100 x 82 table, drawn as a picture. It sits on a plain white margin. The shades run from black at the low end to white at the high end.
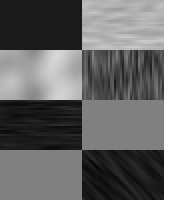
The table splits into 4 rows of 2 panels. Panel 1,1: very low, flat. Panel 1,2: high, streaked across, faint in contrast. Panel 2,1: high, smooth. Panel 2,2: low, streaked downward. Panel 3,1: very low, streaked across, faint in contrast. Panel 3,2: middling, flat. Panel 4,1: middling, flat. Panel 4,2: very low, slanting down to the right, faint in contrast.
